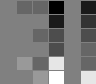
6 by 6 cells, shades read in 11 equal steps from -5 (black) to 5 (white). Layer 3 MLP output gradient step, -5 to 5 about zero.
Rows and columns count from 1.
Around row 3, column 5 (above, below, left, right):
0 0 -2 -2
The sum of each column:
0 0 -2 -4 0 -7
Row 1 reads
0 -1 -1 -5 0 -4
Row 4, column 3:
0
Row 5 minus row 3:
0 1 0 6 0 1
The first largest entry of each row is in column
1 1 1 1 4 4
